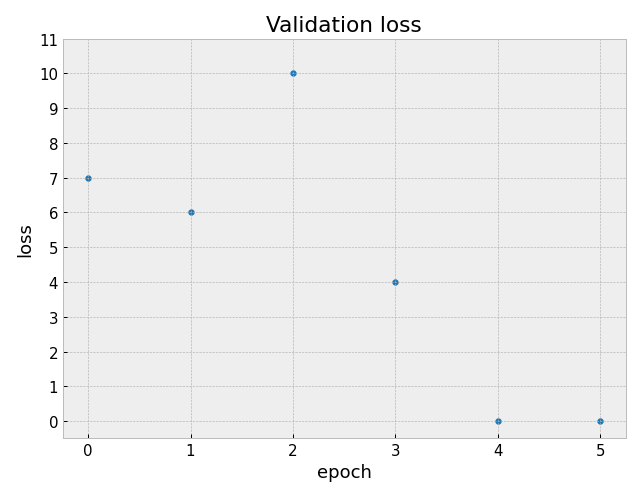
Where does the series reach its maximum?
2
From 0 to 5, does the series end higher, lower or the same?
lower
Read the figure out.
Title: Validation loss
x-axis: epoch, ticks 0 1 2 3 4 5
y-axis: loss, ticks 0 1 2 3 4 5 6 7 8 9 10 11
Values:
7 6 10 4 0 0
